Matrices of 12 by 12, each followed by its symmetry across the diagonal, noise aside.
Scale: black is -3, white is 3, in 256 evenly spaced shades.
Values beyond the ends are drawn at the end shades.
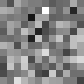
neither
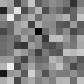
neither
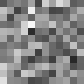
neither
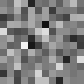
antisymmetric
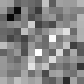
symmetric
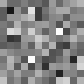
symmetric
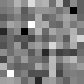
antisymmetric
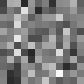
neither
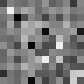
symmetric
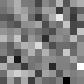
antisymmetric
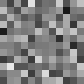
antisymmetric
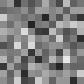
antisymmetric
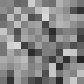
symmetric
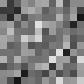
symmetric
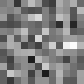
neither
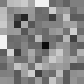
symmetric
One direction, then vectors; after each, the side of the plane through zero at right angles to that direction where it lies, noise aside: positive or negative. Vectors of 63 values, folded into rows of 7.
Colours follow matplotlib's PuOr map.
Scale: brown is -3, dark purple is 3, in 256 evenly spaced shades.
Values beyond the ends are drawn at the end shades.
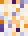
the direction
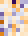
positive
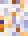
negative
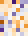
positive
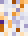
negative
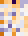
positive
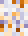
negative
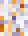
negative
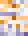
positive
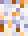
negative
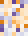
positive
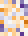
positive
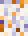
negative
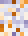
negative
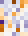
negative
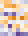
positive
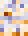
positive
